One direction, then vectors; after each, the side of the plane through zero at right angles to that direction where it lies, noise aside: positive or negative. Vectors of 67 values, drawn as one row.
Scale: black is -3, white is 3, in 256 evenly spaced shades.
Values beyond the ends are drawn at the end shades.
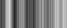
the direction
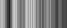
negative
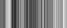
positive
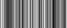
negative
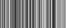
positive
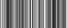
negative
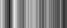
negative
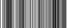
negative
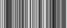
negative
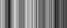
negative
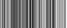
positive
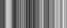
positive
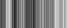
positive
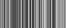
positive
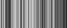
negative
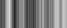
positive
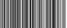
positive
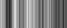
negative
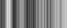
positive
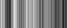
negative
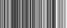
positive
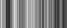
negative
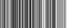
positive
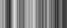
negative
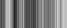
positive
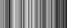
negative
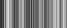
positive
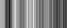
negative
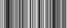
negative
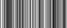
negative
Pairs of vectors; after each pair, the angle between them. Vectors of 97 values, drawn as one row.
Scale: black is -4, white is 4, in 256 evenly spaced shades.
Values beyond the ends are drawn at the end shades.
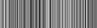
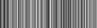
nearly opposite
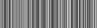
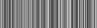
nearly parallel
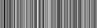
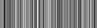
nearly parallel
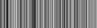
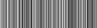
partly opposed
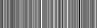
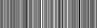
nearly parallel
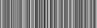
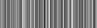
nearly parallel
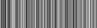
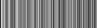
partly opposed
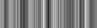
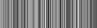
partly aligned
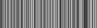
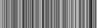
partly opposed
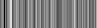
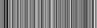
partly aligned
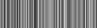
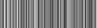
nearly opposite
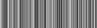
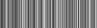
partly opposed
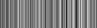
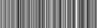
nearly opposite
